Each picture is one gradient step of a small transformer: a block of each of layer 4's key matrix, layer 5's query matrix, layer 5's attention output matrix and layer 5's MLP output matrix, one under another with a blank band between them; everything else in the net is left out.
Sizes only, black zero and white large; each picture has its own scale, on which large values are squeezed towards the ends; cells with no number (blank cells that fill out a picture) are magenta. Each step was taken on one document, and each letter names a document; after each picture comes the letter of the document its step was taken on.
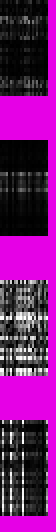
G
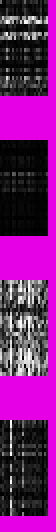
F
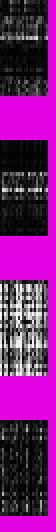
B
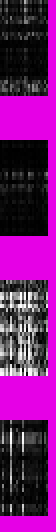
F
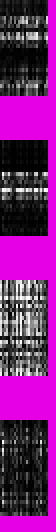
B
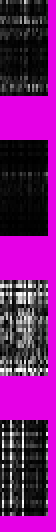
G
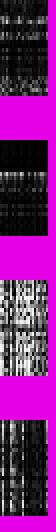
G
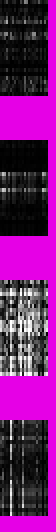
F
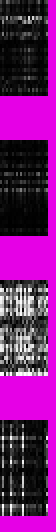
G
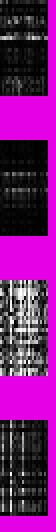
F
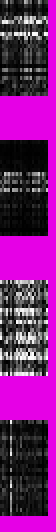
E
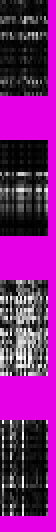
G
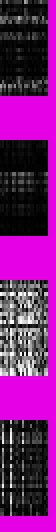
F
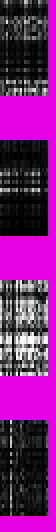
E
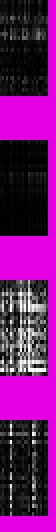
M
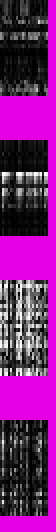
B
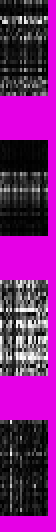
E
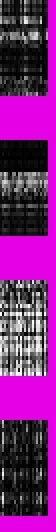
B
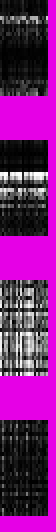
B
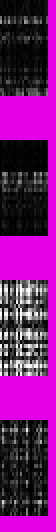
B
